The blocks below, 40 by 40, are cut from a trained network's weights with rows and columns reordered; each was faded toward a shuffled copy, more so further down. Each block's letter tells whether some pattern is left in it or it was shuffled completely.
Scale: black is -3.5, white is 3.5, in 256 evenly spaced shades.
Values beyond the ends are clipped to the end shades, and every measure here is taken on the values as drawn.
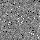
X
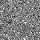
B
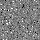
X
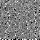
B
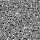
X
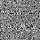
B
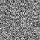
B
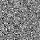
B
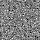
X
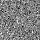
X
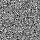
X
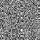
B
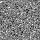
X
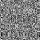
B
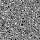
X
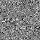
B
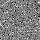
X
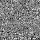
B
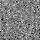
X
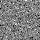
X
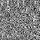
B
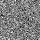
X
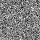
X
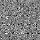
B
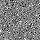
X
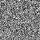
X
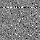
B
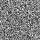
X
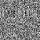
B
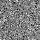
X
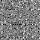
B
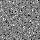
X
